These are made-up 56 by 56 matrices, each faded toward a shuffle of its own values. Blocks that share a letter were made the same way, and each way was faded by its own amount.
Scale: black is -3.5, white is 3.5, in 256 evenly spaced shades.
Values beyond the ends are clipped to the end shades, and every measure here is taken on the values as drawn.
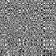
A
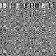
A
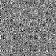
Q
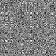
Q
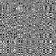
A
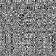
Q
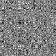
Q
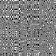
A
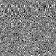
Q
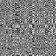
A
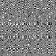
A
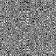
Q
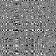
A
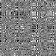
A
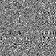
Q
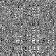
Q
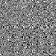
Q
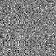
Q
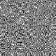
Q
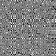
A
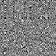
Q
